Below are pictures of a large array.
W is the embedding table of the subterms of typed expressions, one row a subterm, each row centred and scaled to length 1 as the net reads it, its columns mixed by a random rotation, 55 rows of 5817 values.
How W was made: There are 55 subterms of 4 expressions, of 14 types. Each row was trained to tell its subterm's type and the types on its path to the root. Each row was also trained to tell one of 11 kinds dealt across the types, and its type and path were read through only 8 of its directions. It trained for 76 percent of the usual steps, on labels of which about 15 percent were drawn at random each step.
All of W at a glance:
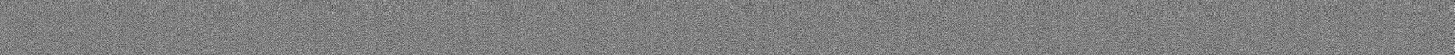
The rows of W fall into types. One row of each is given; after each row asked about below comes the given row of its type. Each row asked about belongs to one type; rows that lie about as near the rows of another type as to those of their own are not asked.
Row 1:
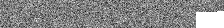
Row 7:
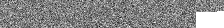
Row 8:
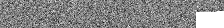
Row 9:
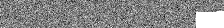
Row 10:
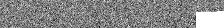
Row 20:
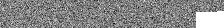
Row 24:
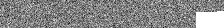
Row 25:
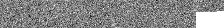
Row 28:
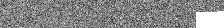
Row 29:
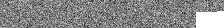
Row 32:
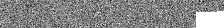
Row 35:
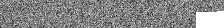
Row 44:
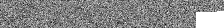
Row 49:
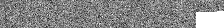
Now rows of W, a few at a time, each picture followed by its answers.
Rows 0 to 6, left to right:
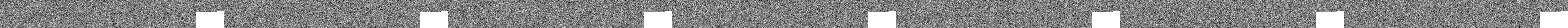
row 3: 20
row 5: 8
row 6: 7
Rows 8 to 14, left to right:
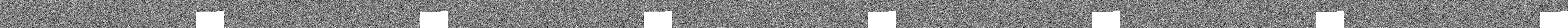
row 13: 24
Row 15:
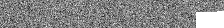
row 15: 25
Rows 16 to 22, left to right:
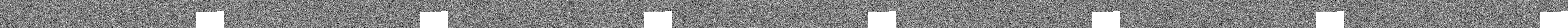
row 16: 44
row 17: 20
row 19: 32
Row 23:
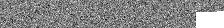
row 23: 25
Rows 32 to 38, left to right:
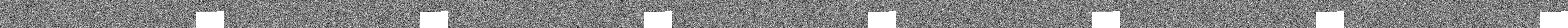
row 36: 8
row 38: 29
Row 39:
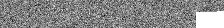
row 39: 25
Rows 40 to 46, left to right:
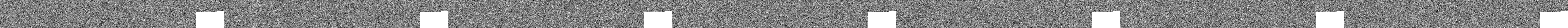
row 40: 8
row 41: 24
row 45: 10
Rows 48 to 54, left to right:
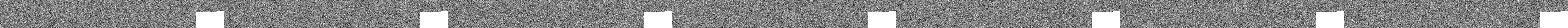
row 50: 49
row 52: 28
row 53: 24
